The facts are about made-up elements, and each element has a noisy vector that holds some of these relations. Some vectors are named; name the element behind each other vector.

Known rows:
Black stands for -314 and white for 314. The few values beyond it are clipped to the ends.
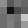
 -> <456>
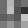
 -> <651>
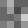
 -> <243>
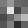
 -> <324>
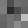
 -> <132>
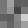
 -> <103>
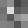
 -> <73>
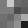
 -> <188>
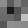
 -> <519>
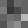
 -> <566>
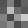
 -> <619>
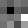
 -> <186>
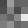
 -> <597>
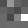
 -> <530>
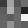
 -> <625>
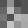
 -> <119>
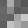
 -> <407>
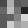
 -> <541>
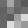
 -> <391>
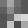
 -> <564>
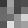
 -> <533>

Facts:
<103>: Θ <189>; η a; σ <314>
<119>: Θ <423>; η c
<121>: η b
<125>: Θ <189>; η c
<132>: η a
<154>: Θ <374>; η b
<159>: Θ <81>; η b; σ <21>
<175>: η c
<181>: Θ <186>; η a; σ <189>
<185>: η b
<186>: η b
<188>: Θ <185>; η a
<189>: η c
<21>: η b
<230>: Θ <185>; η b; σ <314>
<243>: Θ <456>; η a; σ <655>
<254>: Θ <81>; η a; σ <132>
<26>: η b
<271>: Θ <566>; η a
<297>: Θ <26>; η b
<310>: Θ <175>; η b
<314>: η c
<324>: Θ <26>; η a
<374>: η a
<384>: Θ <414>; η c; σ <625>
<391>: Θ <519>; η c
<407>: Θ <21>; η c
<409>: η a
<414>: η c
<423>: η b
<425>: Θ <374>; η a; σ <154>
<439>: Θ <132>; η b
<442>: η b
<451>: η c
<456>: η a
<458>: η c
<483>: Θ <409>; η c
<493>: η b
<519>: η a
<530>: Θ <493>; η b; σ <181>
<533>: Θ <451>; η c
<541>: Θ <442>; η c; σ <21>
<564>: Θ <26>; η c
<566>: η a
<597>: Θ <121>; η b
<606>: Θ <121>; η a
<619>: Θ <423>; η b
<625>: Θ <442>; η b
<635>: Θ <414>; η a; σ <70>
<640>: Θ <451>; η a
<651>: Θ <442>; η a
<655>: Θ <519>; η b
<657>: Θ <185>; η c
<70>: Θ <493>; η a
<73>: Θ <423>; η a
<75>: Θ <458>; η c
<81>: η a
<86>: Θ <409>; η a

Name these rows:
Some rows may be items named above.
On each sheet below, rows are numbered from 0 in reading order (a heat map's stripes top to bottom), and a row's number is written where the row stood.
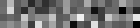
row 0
<651>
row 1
<451>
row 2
<297>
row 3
<409>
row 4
<185>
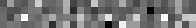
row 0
<530>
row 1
<188>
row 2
<640>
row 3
<230>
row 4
<483>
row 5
<493>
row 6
<564>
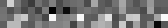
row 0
<657>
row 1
<442>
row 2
<121>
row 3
<125>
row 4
<564>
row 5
<297>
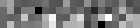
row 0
<86>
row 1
<189>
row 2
<125>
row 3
<26>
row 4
<119>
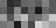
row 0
<423>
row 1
<414>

